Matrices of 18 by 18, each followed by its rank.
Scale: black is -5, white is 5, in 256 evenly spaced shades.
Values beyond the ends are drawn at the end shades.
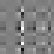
one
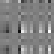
one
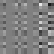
one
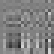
two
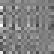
two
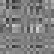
two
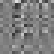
two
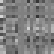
two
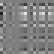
one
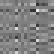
two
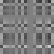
one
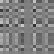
one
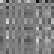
two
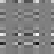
one
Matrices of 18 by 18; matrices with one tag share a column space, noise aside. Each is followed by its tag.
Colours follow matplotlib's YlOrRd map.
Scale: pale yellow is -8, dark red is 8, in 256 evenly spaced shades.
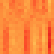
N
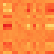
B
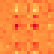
B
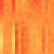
N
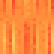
N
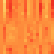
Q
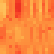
Q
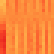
N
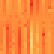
N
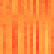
N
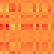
B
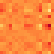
B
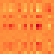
B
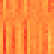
N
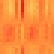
Q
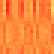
Q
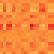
B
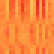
Q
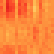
Q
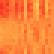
Q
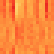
Q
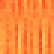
N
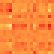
B
